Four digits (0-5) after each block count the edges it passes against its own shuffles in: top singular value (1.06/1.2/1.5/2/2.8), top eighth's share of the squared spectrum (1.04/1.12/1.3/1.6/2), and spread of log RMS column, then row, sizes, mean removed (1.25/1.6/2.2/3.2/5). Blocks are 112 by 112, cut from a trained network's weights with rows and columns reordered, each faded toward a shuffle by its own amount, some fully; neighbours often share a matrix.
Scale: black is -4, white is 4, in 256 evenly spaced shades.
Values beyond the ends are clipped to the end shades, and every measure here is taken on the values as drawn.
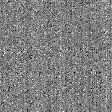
3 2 0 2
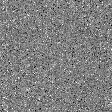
0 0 0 0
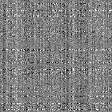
4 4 1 4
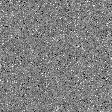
0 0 0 0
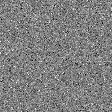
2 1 0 0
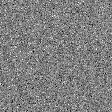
2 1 0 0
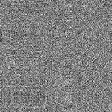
4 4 2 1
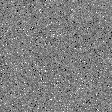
0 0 0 0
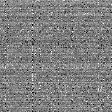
4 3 3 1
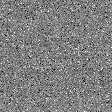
0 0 0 0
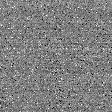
2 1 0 0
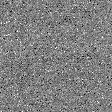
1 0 0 0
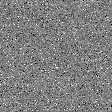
0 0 0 0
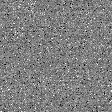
1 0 0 0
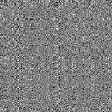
4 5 3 3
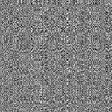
4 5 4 3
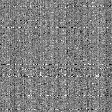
4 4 1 3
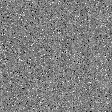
1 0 0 0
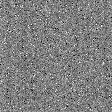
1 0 0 0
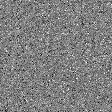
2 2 0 0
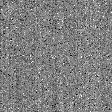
2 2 0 1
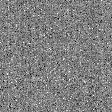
2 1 0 0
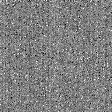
2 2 0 1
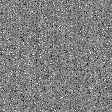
1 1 0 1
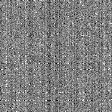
4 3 1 3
